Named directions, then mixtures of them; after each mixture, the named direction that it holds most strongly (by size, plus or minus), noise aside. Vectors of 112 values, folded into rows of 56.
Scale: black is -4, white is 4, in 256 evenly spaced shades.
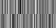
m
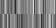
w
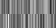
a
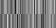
w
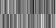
w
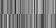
w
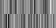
a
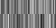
a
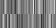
w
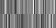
w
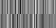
m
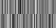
m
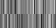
w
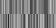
a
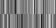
w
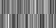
a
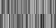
a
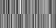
m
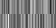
a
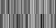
a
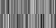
a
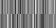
m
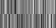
w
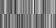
w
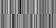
m
